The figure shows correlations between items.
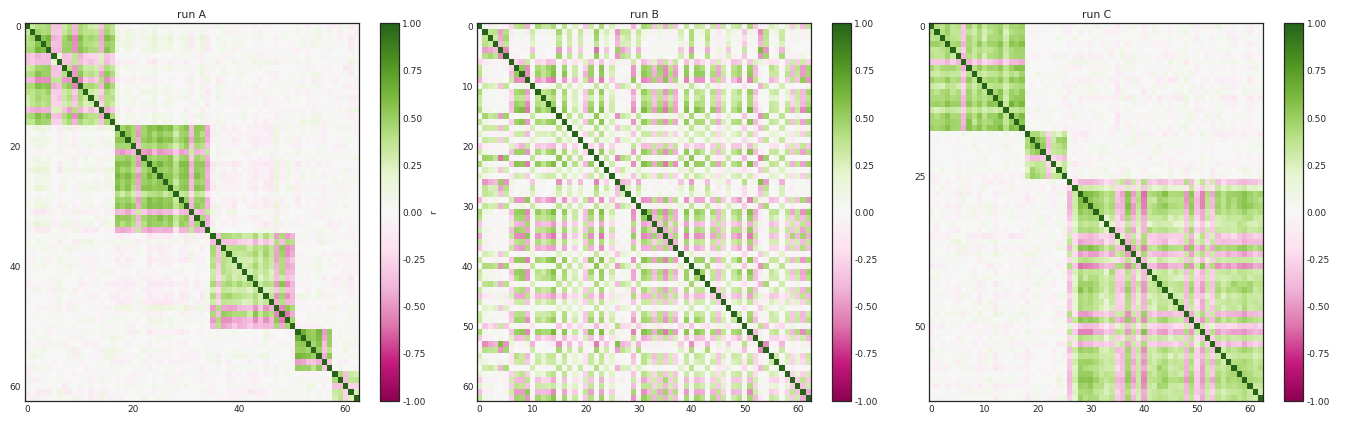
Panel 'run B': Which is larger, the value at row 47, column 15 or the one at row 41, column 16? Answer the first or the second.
the second
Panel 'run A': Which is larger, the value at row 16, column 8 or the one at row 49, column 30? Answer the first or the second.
the first
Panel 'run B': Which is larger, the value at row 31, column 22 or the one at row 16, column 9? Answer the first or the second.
the first
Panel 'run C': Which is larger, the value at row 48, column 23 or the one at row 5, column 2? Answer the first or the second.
the second
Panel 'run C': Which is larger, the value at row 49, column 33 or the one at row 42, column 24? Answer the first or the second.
the first
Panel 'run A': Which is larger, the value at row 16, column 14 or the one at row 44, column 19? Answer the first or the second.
the second
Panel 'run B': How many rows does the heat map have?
63
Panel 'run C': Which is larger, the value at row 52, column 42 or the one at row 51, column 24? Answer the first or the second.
the first
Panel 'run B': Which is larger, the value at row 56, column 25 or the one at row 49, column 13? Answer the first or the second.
the second
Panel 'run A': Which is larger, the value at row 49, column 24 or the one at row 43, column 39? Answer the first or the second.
the second
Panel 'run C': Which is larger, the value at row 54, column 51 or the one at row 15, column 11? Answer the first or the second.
the second
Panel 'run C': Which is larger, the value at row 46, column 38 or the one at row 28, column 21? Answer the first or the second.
the second
